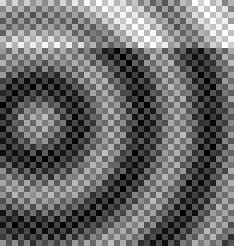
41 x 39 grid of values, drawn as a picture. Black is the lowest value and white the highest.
Seam: horizontal, 20% of the way down, the top part higher. Ninth with the lowest average: middle left. Rings: centred on the middle left.
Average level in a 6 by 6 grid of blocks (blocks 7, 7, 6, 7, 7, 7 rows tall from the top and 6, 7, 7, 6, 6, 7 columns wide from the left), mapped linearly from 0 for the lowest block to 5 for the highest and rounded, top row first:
334535 | 222121 | 002020 | 012020 | 221121 | 001202
